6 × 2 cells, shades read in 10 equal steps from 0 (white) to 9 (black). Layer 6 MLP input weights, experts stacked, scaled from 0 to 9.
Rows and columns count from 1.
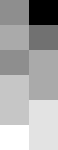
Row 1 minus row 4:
2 6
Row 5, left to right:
2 1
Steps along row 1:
up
